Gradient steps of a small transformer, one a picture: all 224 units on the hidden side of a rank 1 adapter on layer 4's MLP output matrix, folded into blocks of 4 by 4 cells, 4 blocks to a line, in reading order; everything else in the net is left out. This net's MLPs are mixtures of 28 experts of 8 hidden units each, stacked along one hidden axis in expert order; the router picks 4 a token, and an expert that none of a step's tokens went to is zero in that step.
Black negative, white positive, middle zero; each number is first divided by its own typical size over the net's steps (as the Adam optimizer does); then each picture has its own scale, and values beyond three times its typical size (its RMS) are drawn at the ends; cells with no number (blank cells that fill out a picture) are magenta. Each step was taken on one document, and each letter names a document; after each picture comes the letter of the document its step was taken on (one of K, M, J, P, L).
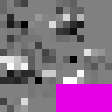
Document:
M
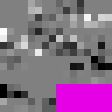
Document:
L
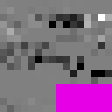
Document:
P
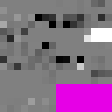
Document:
P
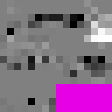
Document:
P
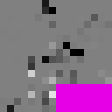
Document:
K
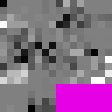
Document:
M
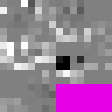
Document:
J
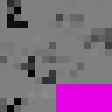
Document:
K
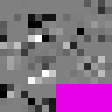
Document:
L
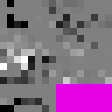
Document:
M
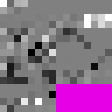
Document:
M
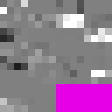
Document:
P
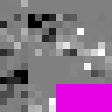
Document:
L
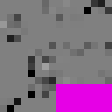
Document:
K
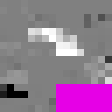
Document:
L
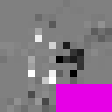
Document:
K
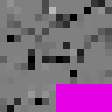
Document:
K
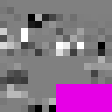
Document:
L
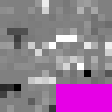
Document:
J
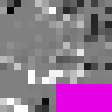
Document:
J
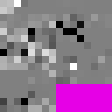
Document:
M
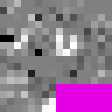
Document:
L
